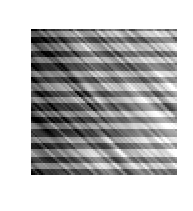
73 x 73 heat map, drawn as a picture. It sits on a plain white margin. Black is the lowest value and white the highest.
Stripes running across repeat 11 times from top to bottom. The halves do not mirror each other. There is an overall slope up to the right.
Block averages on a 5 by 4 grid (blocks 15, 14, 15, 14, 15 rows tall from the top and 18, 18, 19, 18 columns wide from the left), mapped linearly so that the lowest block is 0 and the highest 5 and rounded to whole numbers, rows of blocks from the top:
0334
1234
1245
0135
1334
